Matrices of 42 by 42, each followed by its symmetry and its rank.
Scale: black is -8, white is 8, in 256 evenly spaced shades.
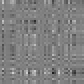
neither, rank two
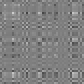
symmetric, rank two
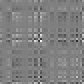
symmetric, rank two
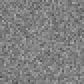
neither, full rank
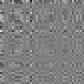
antisymmetric, rank two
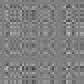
antisymmetric, rank two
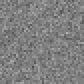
antisymmetric, full rank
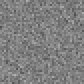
antisymmetric, full rank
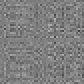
neither, rank five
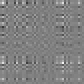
symmetric, rank two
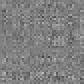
neither, rank five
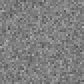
neither, full rank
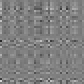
neither, rank two
